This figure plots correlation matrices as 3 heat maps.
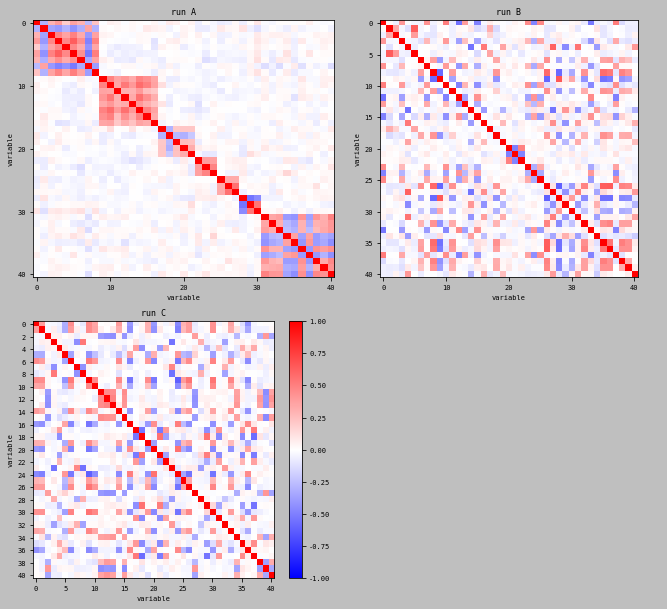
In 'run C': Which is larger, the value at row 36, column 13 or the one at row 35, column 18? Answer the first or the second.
the first
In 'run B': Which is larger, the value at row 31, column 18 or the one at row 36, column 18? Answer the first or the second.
the second
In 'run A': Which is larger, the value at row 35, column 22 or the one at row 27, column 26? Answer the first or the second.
the second
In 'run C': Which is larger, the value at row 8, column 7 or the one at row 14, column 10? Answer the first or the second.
the second
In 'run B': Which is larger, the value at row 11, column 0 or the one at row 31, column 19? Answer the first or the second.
the second
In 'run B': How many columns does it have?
41
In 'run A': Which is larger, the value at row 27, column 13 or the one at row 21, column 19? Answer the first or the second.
the second
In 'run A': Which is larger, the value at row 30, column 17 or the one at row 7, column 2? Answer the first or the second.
the first
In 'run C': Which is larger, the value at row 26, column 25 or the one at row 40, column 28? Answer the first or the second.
the first
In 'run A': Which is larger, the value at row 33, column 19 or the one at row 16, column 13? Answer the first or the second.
the second
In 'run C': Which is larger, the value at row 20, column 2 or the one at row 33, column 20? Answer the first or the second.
the first
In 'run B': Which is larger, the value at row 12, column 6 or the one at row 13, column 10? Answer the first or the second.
the second
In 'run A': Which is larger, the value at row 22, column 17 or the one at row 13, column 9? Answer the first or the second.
the second
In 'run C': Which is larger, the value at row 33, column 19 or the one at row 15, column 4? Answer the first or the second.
the first
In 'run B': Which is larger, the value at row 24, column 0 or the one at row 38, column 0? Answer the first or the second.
the second
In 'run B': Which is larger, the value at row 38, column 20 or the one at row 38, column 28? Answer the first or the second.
the first
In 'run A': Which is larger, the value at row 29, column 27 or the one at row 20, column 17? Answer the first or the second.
the second
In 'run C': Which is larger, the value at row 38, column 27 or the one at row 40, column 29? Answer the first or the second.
the second
